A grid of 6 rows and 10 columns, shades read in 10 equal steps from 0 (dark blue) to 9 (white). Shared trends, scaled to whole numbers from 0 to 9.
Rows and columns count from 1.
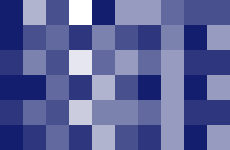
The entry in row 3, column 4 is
8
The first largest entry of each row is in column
4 10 4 5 4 5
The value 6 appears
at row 1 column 2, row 4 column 5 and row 6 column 5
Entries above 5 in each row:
2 0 1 1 1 1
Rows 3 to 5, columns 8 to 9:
5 1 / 5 0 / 5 1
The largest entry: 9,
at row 1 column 4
